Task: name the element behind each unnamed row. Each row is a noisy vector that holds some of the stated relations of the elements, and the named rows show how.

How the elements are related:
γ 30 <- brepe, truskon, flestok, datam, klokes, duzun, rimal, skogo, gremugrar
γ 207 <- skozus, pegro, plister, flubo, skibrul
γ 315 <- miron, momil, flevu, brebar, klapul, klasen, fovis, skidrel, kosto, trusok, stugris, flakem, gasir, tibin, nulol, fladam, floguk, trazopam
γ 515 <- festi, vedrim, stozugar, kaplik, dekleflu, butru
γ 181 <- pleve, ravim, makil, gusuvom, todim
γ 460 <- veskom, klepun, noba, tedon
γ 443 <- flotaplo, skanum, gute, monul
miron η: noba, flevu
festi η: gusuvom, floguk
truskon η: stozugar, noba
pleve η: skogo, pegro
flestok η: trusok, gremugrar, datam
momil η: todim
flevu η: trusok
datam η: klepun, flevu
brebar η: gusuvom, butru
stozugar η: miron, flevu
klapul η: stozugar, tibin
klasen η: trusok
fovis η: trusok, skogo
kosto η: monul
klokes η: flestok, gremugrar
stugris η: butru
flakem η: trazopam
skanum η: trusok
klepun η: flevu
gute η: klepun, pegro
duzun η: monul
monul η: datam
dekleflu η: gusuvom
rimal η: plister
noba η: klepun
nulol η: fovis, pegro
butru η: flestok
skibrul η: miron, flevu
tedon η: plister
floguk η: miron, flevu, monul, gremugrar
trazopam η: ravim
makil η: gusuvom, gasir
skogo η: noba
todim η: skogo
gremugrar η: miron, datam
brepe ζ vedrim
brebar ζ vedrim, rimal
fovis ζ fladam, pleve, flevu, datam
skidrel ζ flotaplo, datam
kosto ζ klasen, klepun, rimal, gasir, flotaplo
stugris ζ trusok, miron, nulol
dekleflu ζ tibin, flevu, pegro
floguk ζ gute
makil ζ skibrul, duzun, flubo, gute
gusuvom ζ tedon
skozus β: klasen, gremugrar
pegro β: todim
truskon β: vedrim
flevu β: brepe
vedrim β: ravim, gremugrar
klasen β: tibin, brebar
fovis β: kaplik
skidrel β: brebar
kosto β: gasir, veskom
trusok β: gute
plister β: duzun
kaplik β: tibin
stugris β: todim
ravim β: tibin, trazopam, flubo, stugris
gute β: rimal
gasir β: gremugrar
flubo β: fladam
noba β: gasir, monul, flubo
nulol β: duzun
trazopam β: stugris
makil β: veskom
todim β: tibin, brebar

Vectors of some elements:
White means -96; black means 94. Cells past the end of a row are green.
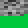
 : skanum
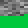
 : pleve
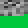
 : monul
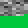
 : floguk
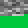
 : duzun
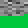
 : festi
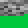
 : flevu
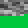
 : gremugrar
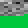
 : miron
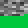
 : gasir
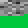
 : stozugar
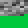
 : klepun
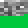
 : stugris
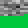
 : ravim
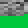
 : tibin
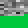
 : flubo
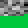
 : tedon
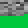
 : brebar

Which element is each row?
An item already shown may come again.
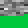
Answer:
pegro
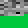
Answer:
skibrul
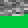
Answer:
duzun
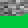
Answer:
trusok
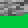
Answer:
skidrel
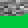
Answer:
trusok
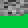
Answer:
skanum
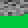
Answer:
flotaplo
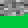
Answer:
plister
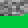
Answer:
kosto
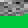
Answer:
miron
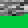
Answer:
klasen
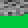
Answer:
flotaplo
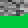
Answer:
vedrim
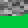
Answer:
datam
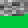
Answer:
noba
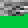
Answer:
todim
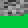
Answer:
skanum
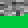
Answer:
skozus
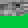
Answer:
truskon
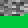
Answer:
gasir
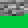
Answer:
fovis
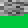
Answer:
kaplik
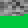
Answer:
skogo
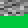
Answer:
gute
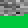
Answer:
makil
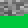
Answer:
nulol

